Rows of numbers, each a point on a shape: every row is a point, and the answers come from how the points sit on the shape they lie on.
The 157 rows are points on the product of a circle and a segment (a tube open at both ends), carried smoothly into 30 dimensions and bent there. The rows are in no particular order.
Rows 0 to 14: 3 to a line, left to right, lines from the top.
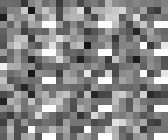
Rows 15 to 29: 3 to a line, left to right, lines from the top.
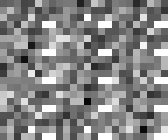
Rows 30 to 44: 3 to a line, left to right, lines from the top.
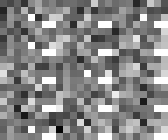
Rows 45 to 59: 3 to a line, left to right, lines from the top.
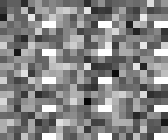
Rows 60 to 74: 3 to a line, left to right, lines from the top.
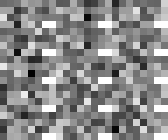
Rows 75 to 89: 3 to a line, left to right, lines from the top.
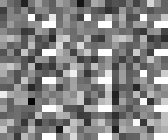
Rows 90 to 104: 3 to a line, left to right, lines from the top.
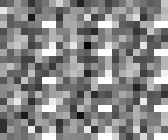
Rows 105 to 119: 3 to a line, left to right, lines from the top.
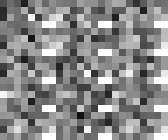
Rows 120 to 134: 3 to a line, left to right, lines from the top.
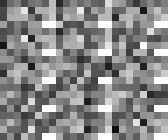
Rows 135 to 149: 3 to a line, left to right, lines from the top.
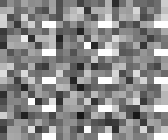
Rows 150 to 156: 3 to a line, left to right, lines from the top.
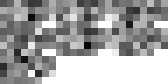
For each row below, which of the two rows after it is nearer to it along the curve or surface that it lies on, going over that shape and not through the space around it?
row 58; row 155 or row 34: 155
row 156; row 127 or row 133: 127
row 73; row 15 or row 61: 61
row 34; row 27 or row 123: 27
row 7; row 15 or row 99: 15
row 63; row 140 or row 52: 52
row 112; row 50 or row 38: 50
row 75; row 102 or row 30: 30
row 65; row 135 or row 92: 92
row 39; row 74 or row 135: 135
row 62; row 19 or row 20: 19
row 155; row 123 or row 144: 123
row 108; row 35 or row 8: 35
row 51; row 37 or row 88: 88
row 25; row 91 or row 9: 9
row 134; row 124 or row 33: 124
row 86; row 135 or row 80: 80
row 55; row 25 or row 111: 25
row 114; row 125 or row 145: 125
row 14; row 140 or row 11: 140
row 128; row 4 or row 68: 68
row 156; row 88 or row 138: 88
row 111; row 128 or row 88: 88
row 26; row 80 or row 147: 80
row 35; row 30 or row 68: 68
